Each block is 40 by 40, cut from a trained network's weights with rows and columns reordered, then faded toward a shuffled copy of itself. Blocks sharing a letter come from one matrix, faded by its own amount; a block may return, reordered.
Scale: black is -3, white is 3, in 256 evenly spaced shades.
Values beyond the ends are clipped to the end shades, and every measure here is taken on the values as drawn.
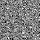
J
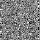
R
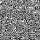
R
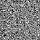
J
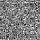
R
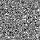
J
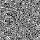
J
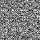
R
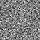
R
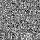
J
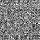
R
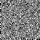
R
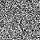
R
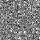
R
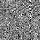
R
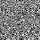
J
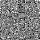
J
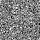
J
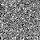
J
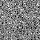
J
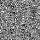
J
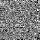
R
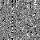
R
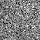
J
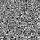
R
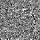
J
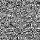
R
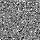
J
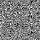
R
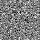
J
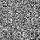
R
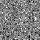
J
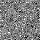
J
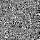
J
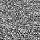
R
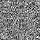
R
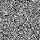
R
